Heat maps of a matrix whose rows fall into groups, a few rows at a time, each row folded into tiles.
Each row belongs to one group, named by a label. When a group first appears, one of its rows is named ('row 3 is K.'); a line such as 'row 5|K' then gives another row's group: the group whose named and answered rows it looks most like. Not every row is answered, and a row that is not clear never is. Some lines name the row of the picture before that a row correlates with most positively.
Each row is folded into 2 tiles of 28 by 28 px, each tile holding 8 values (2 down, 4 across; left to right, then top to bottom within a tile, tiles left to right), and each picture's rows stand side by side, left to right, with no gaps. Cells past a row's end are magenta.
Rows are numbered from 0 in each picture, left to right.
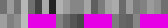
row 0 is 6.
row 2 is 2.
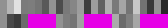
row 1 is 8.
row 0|2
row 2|6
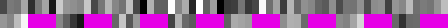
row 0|6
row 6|6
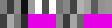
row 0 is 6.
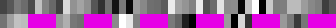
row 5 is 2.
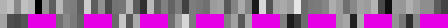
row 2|8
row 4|8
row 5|2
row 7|2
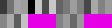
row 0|8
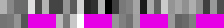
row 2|8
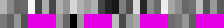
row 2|8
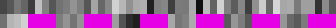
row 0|6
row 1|8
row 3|8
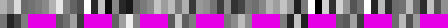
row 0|2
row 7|8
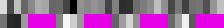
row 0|2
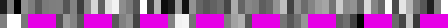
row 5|2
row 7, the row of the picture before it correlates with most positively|3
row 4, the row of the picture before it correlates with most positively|3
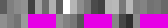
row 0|8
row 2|2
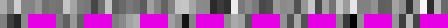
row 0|2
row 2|6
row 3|2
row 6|2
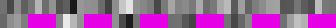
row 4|2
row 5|6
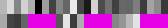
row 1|8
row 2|6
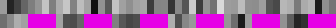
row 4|2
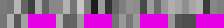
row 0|8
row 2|8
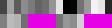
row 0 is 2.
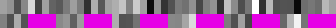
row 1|8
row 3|6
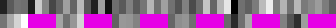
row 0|6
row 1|6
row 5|2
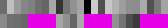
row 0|2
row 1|8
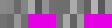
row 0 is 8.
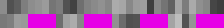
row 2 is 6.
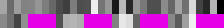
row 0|2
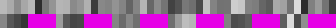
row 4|2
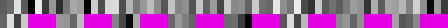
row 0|8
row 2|2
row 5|8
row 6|8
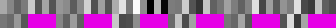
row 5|8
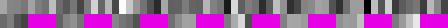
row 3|6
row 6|8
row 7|6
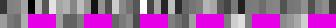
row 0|8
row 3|2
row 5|6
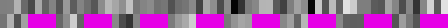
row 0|8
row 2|2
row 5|8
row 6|2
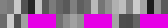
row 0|8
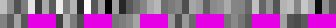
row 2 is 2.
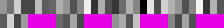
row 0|8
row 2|8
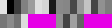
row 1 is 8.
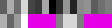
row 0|6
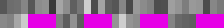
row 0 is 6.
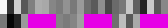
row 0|2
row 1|6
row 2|8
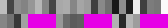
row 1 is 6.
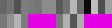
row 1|8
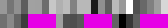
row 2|2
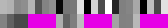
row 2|8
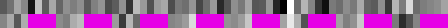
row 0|8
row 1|6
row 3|6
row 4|6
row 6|6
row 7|2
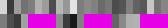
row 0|2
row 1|2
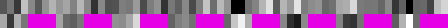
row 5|2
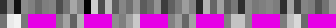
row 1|8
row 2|6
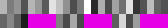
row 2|8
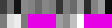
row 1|6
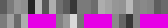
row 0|8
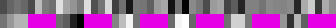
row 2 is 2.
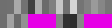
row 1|2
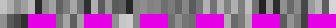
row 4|6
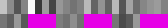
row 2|2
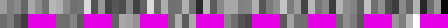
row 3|8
